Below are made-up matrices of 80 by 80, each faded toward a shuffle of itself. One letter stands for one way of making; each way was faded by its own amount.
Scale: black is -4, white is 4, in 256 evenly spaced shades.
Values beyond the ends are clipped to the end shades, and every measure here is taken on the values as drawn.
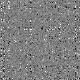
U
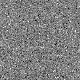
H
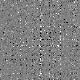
U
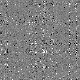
U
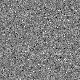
H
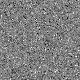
H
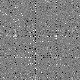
U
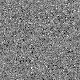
H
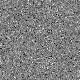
H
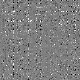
U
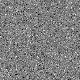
H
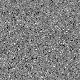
H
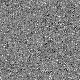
H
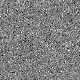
H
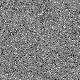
H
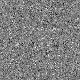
H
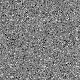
H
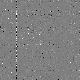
U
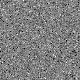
H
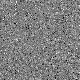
H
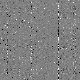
U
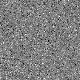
H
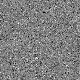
H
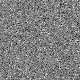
H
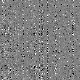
U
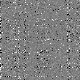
U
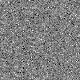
H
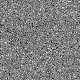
H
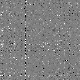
U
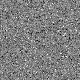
H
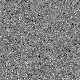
H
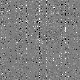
U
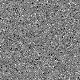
H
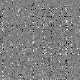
U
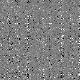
U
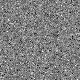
H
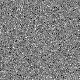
H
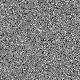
H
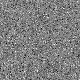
H
